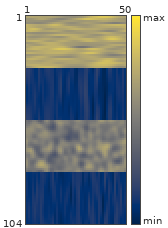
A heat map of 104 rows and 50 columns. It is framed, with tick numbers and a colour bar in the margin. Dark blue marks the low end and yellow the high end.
The table splits into 4 rows of 1 panel. Panel 1,1: high, streaked across. Panel 2,1: very low, streaked downward, faint in contrast. Panel 3,1: middling, blotchy. Panel 4,1: very low, streaked downward, faint in contrast.
